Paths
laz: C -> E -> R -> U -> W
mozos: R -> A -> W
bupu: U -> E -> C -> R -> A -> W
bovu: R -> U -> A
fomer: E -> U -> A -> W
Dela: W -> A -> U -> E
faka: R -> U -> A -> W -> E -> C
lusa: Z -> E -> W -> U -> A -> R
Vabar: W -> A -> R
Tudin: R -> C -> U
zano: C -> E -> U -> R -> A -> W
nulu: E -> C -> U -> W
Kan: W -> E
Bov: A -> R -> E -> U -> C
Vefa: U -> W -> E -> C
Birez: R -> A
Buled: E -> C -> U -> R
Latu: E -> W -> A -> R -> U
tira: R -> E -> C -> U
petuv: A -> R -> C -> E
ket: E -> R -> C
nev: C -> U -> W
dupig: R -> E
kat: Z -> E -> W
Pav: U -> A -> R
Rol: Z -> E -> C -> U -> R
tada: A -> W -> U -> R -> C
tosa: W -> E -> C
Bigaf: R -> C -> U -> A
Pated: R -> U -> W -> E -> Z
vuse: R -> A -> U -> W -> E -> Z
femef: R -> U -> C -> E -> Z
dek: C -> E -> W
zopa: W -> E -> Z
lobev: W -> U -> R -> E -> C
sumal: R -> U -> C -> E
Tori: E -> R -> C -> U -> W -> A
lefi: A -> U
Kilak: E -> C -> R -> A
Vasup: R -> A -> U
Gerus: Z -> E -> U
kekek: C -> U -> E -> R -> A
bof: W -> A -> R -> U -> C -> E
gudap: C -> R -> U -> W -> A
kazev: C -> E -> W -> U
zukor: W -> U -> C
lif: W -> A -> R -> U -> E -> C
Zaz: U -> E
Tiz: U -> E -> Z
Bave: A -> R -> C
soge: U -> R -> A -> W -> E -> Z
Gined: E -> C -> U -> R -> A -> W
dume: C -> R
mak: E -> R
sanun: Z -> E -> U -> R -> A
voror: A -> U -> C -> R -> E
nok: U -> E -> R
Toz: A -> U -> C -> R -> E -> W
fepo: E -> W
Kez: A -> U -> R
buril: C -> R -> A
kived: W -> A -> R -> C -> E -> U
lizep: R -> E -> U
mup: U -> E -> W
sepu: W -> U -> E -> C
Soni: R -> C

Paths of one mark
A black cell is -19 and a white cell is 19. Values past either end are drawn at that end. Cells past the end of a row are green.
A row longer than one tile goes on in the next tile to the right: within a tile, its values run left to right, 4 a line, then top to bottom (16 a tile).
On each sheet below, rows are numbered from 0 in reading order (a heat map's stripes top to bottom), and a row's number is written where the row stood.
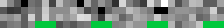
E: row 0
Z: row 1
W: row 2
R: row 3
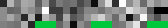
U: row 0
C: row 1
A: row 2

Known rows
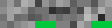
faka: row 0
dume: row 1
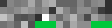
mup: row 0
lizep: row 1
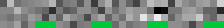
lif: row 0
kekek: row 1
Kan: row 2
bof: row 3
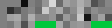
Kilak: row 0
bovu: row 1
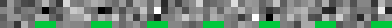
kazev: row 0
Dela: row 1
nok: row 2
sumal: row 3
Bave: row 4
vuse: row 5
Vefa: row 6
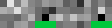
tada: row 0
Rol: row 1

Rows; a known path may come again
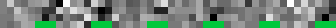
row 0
lusa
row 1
lefi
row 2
tosa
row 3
Bov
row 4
nulu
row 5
Kez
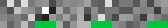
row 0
Pav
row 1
Birez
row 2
kekek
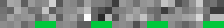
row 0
Gined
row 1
voror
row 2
bof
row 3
dupig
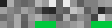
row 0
kived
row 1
fomer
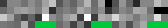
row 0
mup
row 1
Zaz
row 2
zopa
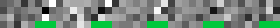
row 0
dek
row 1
mozos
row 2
bupu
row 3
zano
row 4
Vefa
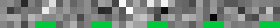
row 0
Kilak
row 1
sepu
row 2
Vabar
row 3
Rol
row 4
tira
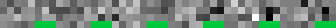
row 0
sumal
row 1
dume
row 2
Vasup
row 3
vuse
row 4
Bave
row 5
sanun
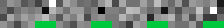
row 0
buril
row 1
gudap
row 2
soge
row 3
nok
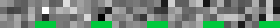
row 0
Buled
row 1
tada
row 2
lizep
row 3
Soni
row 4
Tiz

